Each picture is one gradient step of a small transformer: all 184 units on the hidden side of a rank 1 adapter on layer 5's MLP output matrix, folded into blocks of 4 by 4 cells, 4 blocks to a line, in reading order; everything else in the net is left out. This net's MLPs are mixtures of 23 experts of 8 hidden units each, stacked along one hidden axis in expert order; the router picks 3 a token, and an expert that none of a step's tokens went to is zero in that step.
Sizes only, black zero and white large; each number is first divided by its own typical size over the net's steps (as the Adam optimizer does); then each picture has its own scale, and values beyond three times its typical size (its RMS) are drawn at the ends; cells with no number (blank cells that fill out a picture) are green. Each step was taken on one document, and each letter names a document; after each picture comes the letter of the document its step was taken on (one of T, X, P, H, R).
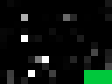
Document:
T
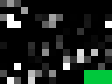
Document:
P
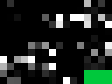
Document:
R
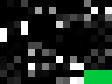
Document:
R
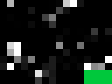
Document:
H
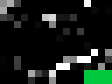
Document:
P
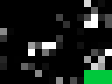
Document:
R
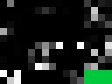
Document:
R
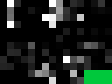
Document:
H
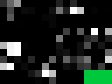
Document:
H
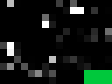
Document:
H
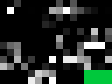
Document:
H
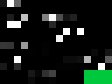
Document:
P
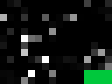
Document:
T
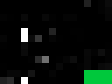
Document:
T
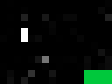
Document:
T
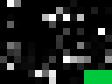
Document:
H
